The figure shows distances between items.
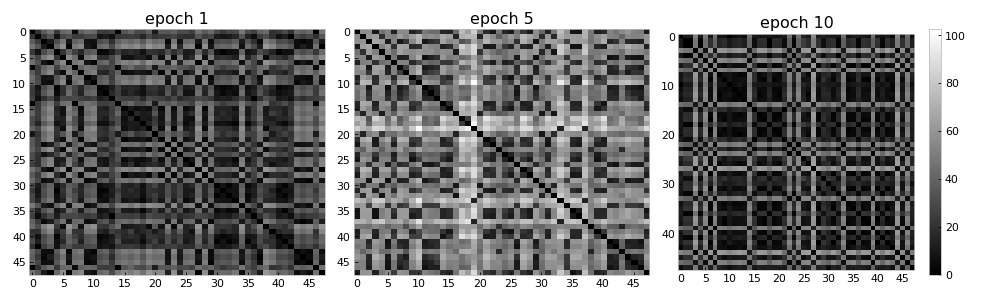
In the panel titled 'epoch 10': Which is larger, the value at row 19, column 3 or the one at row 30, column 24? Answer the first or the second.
the first
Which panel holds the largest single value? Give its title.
epoch 5
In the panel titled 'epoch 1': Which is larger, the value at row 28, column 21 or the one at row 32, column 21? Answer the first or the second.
the second
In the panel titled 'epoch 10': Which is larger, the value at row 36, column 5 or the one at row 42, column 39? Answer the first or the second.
the second
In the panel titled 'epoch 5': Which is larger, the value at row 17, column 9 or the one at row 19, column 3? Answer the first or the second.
the second
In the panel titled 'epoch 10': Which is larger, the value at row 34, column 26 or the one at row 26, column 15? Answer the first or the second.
the second
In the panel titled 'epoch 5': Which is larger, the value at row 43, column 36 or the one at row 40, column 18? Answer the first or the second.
the second
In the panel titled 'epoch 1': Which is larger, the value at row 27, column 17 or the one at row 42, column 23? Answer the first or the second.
the first
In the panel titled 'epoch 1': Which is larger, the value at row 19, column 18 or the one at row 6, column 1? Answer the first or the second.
the second
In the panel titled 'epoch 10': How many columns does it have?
48
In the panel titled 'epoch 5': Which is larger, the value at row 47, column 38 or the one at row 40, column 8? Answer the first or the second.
the second
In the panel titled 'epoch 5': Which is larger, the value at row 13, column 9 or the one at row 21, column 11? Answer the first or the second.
the second
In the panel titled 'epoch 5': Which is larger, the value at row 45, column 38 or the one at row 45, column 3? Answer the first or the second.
the second
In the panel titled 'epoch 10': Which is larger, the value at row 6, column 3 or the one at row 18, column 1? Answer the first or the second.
the first
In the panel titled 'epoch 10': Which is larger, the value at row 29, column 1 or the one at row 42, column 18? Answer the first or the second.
the second
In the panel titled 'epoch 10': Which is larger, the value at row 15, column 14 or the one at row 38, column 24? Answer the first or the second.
the second
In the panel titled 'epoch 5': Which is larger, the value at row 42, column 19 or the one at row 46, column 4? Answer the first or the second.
the first
